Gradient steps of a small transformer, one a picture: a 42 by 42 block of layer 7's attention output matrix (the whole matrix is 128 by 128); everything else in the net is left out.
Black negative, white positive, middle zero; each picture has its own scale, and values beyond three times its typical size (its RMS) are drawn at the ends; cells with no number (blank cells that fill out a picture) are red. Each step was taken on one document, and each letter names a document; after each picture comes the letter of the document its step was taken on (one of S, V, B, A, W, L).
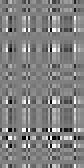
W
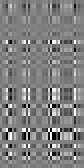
W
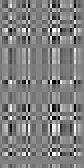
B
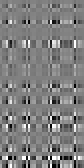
W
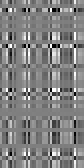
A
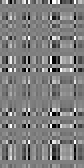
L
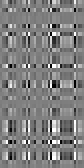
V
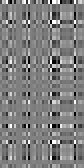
L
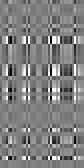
W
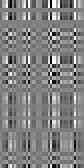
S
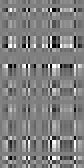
V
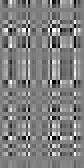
B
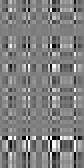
V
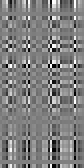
S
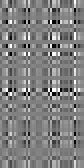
A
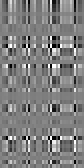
V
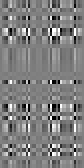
B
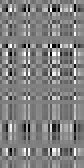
A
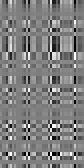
V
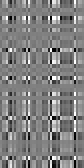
S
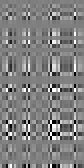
W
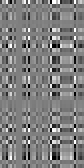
L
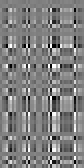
V
